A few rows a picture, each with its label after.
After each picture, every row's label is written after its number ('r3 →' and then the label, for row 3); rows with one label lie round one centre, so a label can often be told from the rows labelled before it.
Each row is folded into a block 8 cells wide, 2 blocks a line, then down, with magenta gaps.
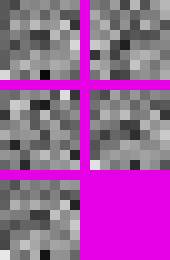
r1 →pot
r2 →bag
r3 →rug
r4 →pot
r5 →pot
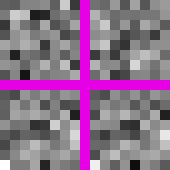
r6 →rug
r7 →bag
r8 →pot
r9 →pot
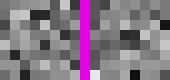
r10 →rug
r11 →pot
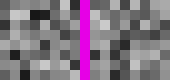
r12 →rug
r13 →bag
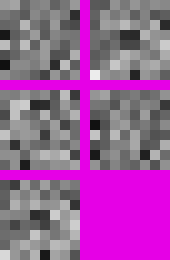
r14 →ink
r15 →pot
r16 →rug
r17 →ink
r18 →pot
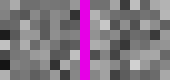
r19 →ink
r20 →bag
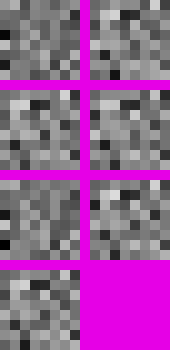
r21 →ink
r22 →rug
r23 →rug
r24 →rug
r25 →ink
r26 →rug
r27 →rug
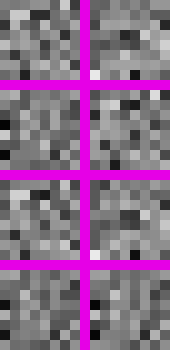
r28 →rug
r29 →pot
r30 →ink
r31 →rug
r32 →rug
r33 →pot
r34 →ink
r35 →ink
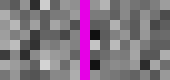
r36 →bag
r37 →ink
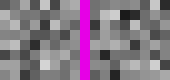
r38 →bag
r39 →rug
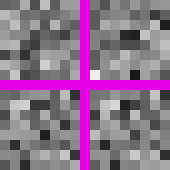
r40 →bag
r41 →pot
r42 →rug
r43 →rug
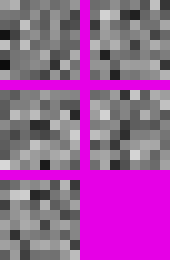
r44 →ink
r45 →rug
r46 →pot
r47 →bag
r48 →rug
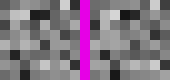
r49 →rug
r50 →rug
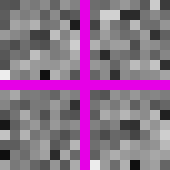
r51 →pot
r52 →rug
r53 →ink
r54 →pot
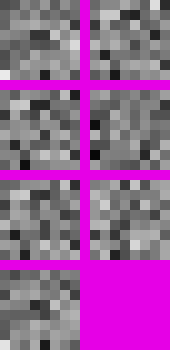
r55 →pot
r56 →rug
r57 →rug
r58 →ink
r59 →rug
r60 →bag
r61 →pot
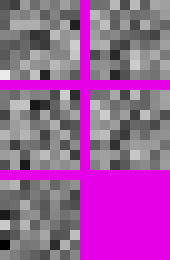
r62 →pot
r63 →bag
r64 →rug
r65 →bag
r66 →ink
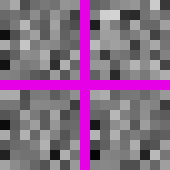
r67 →ink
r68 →rug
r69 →ink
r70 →ink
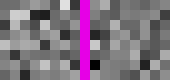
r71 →rug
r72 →ink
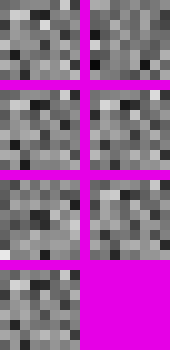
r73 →rug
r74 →ink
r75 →rug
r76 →rug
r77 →pot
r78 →rug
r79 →rug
